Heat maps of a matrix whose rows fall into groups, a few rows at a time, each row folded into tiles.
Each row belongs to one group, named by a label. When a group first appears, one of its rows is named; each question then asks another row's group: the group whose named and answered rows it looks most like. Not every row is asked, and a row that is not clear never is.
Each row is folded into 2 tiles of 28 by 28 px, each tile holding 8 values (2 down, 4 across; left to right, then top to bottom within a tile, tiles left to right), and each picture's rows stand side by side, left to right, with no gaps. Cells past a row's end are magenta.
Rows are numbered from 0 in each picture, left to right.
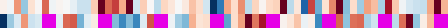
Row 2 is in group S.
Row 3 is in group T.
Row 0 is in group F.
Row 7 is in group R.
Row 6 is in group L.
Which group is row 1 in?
R
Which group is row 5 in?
L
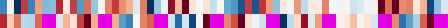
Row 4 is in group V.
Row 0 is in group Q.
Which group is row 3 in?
S
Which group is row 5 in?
F
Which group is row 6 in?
R
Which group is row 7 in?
S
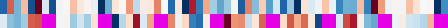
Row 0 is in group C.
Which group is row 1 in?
T
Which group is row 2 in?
F
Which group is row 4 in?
Q
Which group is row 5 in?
V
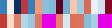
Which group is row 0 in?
Q
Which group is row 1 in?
L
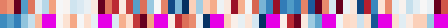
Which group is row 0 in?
S
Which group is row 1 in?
R
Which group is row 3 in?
V
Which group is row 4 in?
L
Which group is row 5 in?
V
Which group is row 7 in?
R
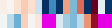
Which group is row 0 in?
T
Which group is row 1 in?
C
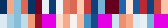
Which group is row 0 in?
C
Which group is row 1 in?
L
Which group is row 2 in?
L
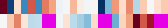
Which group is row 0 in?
L
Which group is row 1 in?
T
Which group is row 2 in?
F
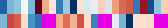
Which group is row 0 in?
V
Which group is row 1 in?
V
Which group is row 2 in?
S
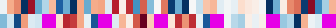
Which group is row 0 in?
S
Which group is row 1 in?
V
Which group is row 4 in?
T
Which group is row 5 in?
S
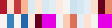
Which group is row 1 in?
R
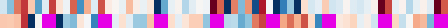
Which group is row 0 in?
L
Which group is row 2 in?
T
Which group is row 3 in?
R
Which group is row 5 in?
V
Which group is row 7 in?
R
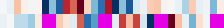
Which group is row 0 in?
T
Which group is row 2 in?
V
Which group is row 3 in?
Q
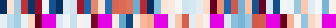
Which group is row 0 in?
C
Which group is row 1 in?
C
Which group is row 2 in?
S
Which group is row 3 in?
R
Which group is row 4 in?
C
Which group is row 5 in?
Q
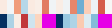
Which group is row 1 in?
F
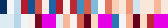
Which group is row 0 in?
C
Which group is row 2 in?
F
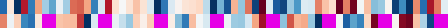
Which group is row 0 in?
Q
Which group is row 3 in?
T
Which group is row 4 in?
C
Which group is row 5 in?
V
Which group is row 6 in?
S
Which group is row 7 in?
V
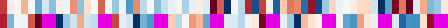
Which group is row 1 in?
F
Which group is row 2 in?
Q
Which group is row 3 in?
R
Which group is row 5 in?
S
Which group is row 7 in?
S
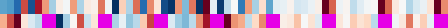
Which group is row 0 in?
V
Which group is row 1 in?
F
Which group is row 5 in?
R
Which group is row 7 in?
R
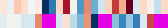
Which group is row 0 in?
T
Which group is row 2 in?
S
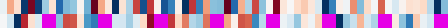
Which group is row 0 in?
S
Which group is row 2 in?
C
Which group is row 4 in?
L
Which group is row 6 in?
F
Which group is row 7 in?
T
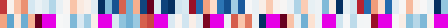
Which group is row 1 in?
T
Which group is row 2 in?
C
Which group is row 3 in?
C
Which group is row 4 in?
V
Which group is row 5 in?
Q
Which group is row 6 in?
C
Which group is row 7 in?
T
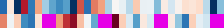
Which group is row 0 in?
Q
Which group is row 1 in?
V
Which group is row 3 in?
T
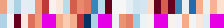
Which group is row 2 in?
R
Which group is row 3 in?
L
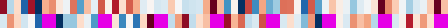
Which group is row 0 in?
L
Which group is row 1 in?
F
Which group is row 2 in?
S
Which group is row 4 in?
Q
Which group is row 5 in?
L
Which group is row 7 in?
R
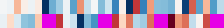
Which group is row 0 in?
T
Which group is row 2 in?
Q
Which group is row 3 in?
Q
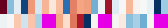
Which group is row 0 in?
L
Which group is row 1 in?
L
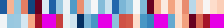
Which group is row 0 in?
C
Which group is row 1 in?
Q
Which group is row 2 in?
V
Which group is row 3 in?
F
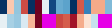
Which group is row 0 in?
C
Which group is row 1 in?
V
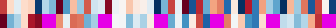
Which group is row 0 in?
S
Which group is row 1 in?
L
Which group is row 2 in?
T
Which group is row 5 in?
C
